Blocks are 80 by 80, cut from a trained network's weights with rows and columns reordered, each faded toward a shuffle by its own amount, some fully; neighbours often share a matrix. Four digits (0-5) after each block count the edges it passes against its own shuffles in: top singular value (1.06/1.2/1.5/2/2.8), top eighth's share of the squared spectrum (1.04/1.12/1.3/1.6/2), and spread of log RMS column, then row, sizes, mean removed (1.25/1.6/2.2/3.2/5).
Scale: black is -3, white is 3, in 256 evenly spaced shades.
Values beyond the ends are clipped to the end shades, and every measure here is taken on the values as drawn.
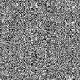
3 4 2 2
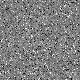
0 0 0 0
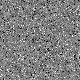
0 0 0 0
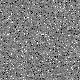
0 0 0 0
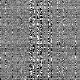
3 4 4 0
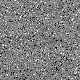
0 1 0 0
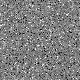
0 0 0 0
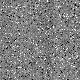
1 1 0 0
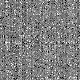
3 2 0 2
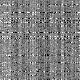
4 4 1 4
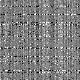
4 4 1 4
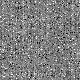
2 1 0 1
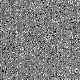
2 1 0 0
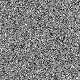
2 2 0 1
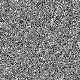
2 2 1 1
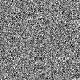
3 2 1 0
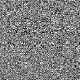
3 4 2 2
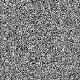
3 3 1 0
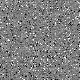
2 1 2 0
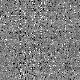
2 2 2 0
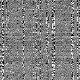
3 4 4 0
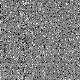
1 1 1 0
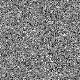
2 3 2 1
